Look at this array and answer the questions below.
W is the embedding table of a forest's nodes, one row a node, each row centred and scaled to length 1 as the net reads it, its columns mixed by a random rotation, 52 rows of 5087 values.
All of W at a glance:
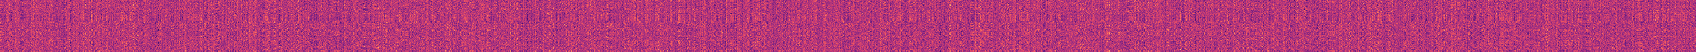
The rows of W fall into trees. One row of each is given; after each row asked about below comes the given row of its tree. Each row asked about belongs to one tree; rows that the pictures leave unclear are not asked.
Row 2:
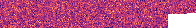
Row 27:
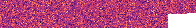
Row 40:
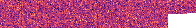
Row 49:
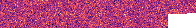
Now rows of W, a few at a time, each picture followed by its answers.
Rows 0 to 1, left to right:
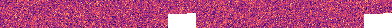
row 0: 49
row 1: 40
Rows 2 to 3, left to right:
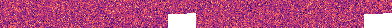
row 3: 27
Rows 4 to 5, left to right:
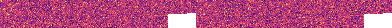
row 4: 2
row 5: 2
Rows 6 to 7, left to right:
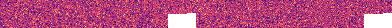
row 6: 49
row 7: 2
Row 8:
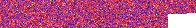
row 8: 27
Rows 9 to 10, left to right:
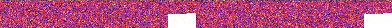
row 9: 27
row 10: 49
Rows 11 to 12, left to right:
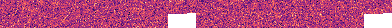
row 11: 40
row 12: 49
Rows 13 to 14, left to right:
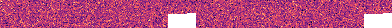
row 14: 49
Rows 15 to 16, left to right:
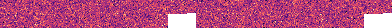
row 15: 49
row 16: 49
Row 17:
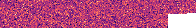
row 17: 49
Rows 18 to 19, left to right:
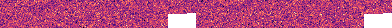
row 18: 49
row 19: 49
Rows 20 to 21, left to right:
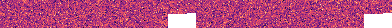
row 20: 49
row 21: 40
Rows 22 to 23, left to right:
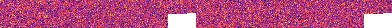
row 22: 40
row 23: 2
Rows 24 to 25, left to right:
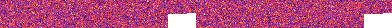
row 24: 27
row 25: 2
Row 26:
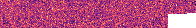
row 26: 2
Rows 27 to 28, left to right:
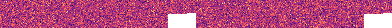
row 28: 2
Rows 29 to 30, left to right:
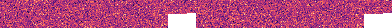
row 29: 49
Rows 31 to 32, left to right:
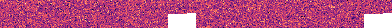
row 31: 40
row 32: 2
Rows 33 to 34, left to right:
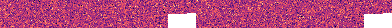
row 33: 2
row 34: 2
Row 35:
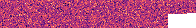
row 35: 40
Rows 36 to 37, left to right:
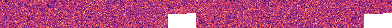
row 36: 49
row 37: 2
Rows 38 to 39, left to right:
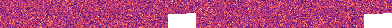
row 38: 27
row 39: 2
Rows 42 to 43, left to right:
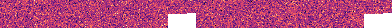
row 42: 49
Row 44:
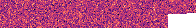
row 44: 27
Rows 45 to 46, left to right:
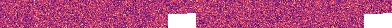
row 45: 49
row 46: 2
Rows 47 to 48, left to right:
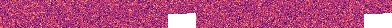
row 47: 27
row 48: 27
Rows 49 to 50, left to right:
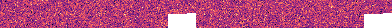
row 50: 2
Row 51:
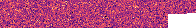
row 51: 2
